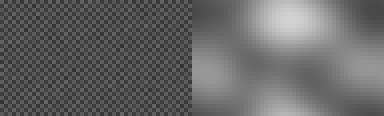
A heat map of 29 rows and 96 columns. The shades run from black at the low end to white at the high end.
The table splits into one row of 2 panels. Panel 1,1: low, checkered. Panel 1,2: middling, smooth, strong in contrast.
